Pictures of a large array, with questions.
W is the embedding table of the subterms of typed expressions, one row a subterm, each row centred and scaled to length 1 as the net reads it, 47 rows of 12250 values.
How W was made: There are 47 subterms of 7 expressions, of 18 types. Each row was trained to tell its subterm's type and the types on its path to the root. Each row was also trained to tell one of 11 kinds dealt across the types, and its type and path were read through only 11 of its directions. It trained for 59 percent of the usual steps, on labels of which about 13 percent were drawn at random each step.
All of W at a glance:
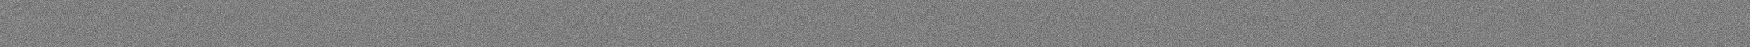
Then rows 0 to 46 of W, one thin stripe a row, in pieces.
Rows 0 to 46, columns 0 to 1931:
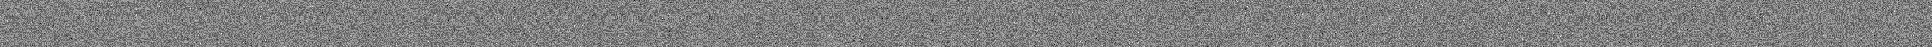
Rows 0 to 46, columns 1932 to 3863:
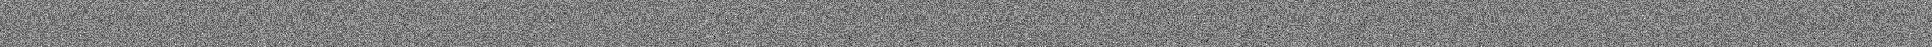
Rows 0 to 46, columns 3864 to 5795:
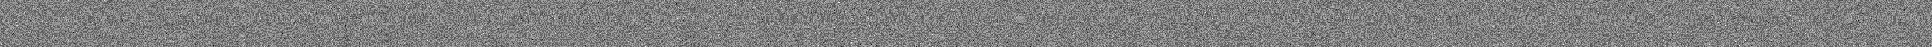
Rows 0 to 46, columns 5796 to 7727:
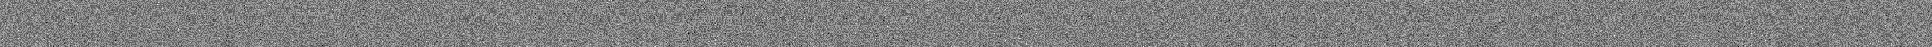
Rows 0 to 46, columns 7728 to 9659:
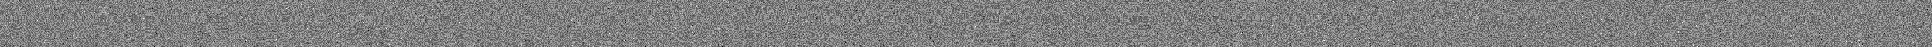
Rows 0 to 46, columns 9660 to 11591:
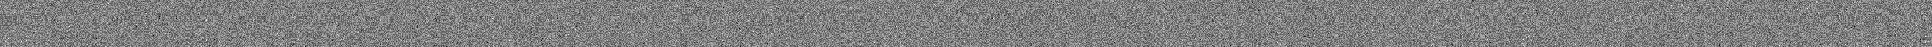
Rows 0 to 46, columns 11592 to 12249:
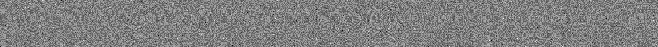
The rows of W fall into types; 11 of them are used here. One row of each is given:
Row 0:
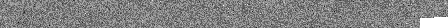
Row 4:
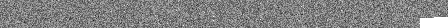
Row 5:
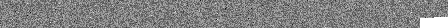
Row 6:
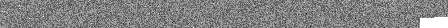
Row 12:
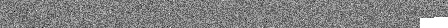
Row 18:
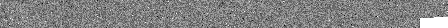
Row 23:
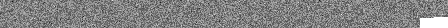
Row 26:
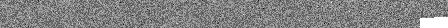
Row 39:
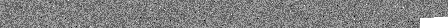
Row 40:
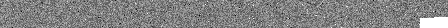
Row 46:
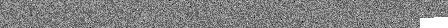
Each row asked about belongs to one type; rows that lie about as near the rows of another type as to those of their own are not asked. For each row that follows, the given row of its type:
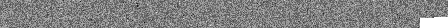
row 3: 5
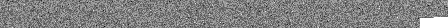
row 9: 46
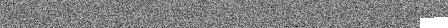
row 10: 12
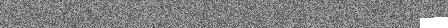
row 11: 40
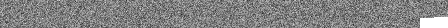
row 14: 6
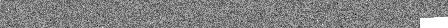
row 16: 18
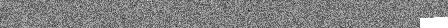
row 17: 18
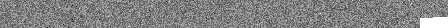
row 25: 39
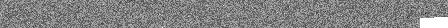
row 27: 12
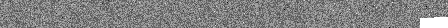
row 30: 40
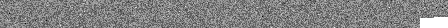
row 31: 46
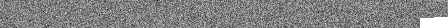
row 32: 23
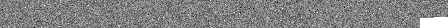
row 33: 40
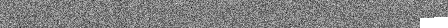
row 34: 6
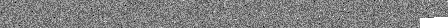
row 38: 46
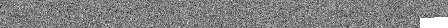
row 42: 12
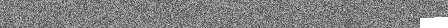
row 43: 23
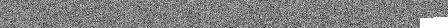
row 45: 23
